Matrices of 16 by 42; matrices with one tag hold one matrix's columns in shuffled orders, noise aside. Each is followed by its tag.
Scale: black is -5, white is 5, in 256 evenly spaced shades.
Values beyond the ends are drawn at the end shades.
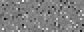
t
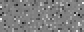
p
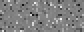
p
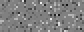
p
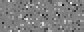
p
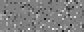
t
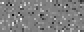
p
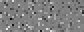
t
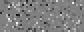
p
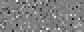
t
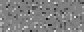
t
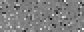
t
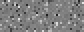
p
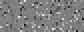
t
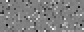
t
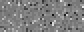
p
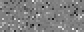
t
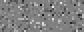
p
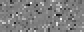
p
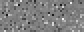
p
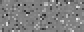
p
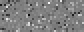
p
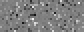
p
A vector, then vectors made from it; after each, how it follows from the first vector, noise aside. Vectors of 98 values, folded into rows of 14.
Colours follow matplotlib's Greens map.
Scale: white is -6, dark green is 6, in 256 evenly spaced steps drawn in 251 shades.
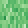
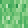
wrapped around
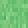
shrunk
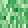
scaled up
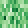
scaled up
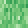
wrapped around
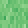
shrunk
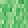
wrapped around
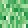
scaled up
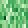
scaled up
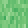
shrunk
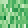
scaled up
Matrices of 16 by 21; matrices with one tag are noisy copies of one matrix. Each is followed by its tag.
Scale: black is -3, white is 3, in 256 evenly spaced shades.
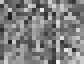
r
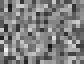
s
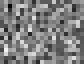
s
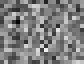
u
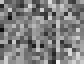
r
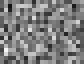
s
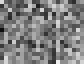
r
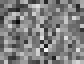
u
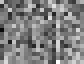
r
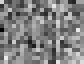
r
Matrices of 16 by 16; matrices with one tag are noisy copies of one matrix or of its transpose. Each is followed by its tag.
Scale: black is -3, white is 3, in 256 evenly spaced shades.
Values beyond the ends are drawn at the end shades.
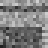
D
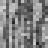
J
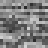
J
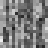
J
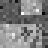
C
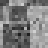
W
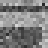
D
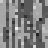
J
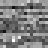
J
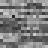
J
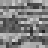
J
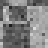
W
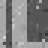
D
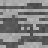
J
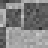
W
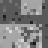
C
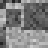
W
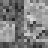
C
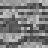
J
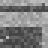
D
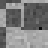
W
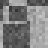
W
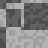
W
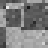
W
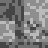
C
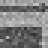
D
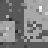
C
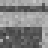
D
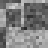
W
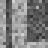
D
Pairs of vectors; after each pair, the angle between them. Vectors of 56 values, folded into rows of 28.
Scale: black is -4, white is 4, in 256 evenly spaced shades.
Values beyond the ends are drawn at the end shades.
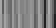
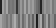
orthogonal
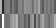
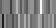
partly opposed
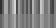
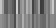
nearly opposite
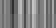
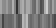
orthogonal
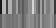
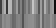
nearly parallel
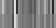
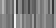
nearly parallel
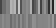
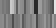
partly aligned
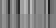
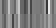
nearly opposite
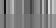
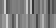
partly opposed
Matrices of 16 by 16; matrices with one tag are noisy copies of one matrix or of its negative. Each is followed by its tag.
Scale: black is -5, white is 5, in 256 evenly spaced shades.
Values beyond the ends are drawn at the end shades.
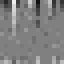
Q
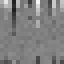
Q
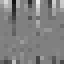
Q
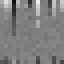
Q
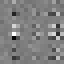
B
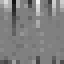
Q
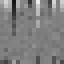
Q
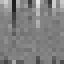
Q
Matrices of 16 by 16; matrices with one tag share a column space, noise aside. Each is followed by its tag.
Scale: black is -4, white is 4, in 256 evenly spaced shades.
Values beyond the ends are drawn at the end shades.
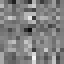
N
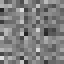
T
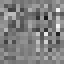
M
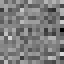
T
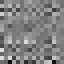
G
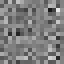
T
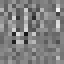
M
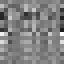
M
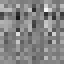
M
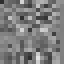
N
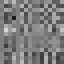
N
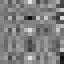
N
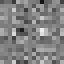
T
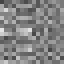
T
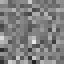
G
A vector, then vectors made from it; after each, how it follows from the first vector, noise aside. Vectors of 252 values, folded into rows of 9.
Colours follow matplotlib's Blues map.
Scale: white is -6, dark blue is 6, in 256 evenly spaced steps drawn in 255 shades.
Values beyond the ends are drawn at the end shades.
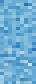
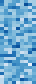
scaled up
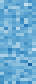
negated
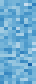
negated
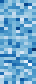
scaled up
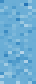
partly zeroed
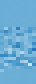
partly zeroed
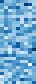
scaled up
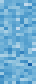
negated
